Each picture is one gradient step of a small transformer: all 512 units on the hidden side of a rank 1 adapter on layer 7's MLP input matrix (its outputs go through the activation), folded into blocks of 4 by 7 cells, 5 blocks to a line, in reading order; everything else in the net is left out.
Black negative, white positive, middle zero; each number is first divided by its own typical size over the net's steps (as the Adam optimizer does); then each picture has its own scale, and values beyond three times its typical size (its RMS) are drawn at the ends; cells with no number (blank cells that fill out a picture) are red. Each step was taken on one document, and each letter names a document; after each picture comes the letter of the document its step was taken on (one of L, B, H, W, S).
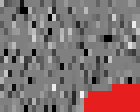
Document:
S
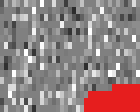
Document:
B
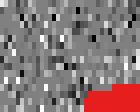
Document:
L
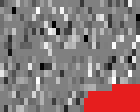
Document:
L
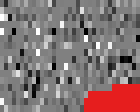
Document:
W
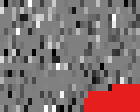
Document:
S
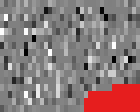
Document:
W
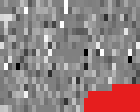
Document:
W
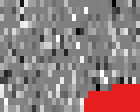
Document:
L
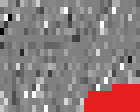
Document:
W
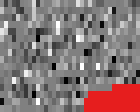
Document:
B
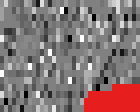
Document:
L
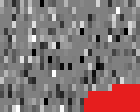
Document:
S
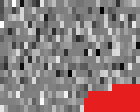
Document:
B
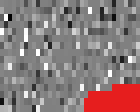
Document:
W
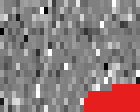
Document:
W
